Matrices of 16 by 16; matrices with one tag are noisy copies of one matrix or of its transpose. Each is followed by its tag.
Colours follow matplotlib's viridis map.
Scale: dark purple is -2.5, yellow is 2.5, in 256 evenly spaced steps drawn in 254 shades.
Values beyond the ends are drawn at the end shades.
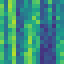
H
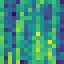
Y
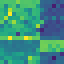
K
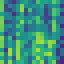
Y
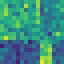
K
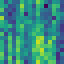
Y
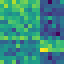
K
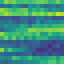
H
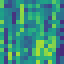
Y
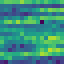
Y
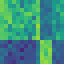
K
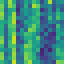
H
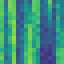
H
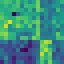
K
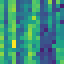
H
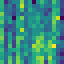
Y
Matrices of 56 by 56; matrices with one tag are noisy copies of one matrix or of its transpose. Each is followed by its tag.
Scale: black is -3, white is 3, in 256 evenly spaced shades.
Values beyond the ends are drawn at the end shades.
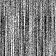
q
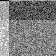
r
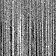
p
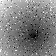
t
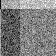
r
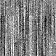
q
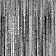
q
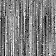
q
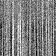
p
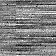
q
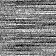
q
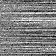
p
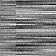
q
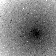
t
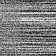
p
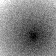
t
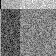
r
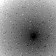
t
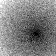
t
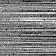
p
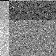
r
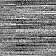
q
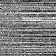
p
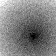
t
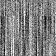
q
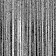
p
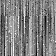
q
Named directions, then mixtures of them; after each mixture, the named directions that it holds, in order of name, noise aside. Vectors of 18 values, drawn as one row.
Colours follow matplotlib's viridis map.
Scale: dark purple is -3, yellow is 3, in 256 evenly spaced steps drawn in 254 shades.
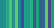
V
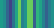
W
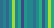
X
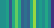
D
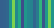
X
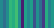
V, X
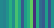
V, W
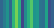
D, V, W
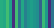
V, X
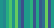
V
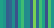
V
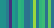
D, V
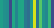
D, V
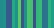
W, X
